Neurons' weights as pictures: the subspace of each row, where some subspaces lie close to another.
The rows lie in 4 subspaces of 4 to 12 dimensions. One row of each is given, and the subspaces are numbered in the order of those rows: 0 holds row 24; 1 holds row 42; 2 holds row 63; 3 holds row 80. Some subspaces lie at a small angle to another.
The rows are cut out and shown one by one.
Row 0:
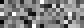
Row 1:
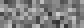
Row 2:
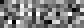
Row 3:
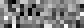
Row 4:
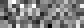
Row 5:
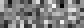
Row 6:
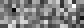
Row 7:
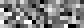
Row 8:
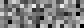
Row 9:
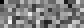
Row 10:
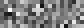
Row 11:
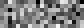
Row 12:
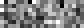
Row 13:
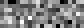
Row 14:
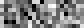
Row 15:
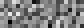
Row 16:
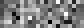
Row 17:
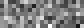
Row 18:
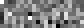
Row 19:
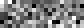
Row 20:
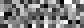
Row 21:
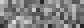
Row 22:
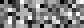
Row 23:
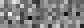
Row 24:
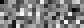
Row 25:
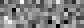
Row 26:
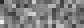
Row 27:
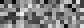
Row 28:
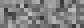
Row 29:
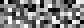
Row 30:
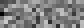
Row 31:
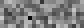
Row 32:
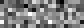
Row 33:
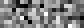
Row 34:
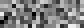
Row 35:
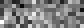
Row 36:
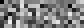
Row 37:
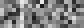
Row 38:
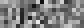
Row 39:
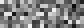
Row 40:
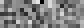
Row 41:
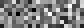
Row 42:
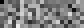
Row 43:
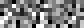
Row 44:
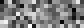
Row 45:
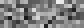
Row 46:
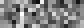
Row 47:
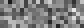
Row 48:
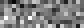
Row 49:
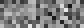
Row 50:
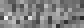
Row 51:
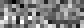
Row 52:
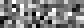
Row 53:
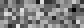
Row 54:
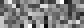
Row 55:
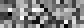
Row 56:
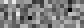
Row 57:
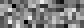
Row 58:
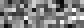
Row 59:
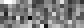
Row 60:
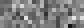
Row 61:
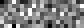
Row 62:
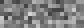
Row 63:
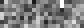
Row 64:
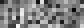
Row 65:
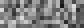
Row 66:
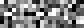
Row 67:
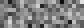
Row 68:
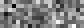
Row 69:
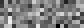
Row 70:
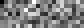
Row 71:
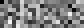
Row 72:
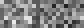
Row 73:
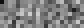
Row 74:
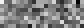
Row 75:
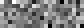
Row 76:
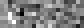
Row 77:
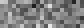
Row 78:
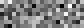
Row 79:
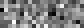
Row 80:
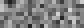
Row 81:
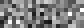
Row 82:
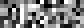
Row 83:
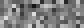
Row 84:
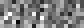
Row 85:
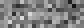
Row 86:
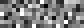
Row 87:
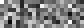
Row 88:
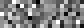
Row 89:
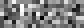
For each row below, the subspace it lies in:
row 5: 2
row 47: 2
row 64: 1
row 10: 3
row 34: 2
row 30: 2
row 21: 2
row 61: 3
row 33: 2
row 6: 2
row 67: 1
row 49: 3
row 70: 3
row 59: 3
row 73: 0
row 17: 3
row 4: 3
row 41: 3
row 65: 2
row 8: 3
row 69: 3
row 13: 1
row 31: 0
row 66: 0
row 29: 1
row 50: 2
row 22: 1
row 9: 0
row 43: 2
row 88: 3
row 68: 2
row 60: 2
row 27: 3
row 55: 3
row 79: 2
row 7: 2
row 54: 0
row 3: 3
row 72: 2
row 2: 0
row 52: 0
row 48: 1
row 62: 2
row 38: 1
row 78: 3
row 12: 2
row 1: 3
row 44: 2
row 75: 3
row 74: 3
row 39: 0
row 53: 0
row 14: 2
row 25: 2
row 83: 1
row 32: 0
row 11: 1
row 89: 0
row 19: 3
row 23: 3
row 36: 1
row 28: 0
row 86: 0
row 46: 3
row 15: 3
